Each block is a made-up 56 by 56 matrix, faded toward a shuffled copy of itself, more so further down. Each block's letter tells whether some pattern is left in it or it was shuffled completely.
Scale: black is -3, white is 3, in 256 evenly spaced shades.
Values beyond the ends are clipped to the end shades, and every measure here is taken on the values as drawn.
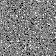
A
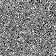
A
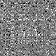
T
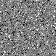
A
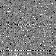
T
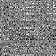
T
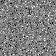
A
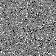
A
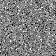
A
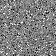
A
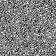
A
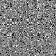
T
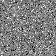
A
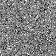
A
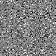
T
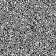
A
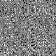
T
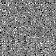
T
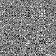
T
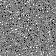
A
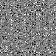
T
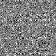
T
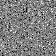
A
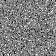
A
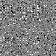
T
